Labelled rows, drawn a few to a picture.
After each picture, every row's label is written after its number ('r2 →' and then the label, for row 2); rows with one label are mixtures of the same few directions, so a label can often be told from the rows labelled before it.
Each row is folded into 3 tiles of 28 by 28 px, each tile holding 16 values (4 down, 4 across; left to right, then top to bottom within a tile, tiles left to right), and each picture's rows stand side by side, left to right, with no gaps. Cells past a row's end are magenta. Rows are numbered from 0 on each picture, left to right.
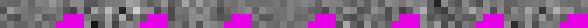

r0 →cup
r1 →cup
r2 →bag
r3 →cup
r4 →cup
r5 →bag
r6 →cup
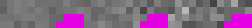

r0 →bag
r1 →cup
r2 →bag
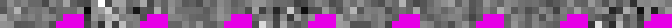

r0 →bag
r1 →bag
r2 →bag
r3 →cup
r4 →bag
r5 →bag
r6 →cup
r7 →cup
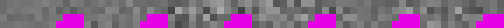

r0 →cup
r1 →cup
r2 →cup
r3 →bag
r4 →cup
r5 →cup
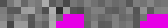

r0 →cup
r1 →cup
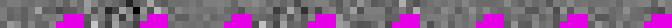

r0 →cup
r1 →cup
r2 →cup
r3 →cup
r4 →bag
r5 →cup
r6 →cup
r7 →cup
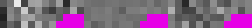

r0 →bag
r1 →cup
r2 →bag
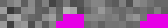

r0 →cup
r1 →bag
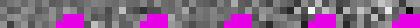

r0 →cup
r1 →cup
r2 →bag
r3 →cup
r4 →cup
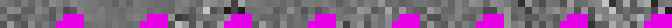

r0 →cup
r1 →bag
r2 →cup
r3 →cup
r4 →cup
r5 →cup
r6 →bag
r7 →bag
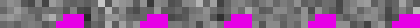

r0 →bag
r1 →bag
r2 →bag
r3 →cup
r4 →bag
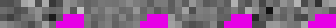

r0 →bag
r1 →cup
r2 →bag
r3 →bag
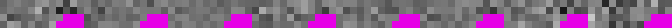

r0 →cup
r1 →bag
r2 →cup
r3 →cup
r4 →cup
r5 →cup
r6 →cup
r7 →bag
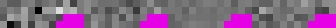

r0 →cup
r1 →cup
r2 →bag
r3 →cup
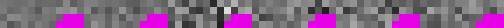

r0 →cup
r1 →cup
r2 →cup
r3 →cup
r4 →cup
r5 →cup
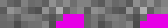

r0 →cup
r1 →cup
